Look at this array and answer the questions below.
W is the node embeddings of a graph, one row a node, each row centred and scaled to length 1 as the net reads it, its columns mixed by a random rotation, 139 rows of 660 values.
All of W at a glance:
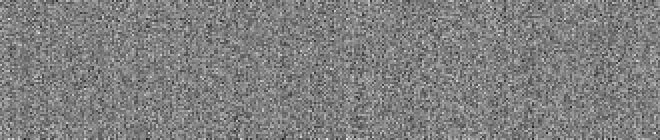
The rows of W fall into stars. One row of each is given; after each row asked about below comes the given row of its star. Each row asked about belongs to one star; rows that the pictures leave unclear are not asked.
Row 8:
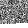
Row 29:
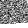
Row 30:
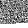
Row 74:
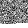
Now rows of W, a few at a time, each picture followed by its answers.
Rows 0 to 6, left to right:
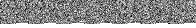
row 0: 30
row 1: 74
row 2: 29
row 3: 30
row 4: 74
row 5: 30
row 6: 30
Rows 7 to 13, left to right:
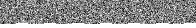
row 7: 29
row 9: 30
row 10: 74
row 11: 8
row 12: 30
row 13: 29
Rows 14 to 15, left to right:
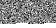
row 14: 29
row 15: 8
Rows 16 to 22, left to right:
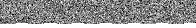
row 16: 8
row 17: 30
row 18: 74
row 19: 74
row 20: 29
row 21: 29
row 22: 8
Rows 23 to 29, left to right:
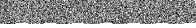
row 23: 74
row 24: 8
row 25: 74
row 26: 74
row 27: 74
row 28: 30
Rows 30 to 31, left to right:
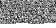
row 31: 74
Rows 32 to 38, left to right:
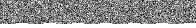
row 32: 30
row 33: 74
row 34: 30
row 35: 8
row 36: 8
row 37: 74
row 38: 30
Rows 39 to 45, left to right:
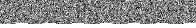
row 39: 29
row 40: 8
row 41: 74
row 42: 74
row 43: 29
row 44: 8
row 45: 74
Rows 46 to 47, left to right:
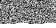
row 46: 29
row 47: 8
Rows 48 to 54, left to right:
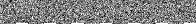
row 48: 8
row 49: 30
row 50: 29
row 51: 30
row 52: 8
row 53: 29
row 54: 8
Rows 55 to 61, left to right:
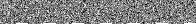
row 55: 8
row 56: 74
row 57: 8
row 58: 29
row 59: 8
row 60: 29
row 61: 29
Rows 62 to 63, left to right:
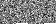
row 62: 74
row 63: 30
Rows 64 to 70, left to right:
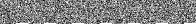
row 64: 74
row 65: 8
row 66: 74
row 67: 29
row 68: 8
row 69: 29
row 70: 8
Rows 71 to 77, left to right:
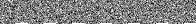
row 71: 74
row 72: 74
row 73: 8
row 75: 30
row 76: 30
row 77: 30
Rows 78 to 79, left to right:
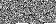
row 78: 29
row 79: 30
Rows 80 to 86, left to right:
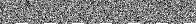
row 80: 30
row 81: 30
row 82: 29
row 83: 29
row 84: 8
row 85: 8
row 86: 74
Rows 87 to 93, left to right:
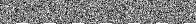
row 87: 29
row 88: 74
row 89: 8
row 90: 30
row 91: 74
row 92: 8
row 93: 30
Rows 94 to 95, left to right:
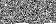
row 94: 30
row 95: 29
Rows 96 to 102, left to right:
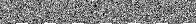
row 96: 30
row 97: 8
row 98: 8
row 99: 74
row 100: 29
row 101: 30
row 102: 74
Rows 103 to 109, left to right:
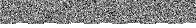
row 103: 8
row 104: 8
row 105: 74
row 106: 8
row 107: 30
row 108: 30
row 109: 29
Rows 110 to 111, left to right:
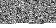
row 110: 30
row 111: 29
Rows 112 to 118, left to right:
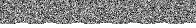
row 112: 74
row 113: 8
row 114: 74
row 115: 30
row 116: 8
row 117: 74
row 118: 8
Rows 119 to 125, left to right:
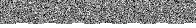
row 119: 8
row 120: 30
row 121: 29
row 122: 30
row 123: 74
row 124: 8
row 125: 29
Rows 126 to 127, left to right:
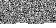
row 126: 8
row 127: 8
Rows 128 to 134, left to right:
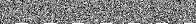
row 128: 74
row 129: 74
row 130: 29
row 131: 30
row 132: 8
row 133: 8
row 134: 8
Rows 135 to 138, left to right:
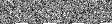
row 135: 74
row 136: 74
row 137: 8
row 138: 74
